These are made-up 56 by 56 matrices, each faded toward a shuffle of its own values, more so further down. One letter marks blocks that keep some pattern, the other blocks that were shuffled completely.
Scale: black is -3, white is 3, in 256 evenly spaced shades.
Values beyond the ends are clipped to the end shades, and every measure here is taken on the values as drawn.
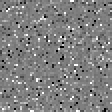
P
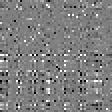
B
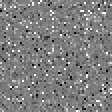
P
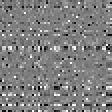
B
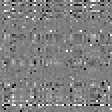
B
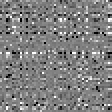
B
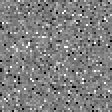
P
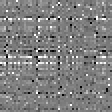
B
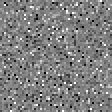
P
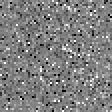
P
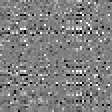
B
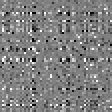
B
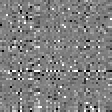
B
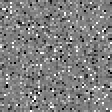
P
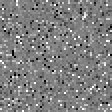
P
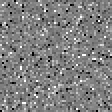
P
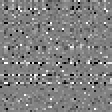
B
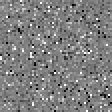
P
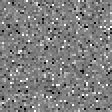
P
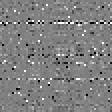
B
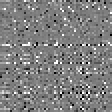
B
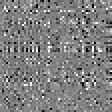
B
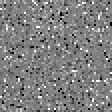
P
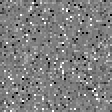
P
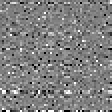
B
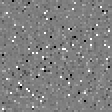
P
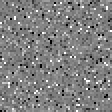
P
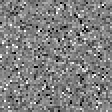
P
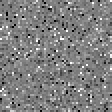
P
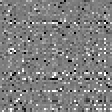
B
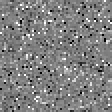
P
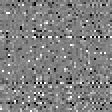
B
